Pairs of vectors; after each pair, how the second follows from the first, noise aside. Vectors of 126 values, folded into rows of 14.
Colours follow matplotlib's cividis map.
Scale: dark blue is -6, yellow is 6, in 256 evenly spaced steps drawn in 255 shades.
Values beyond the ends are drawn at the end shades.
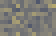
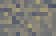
negated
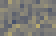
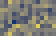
scaled up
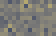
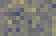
shuffled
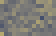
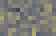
shuffled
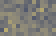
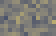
shuffled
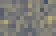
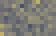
shuffled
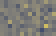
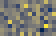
scaled up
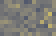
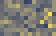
scaled up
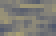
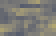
negated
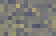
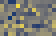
scaled up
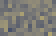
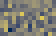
scaled up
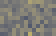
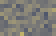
shuffled
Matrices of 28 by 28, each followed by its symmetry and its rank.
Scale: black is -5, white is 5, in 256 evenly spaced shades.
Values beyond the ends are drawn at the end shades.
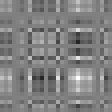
symmetric, rank one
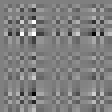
symmetric, rank one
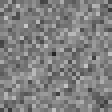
symmetric, full rank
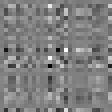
antisymmetric, rank two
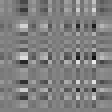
neither, rank one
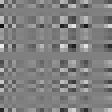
neither, rank one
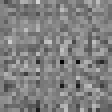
neither, rank five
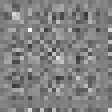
symmetric, rank three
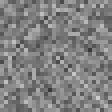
symmetric, full rank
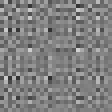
antisymmetric, rank two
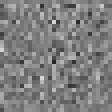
neither, rank five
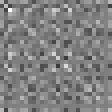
symmetric, rank three
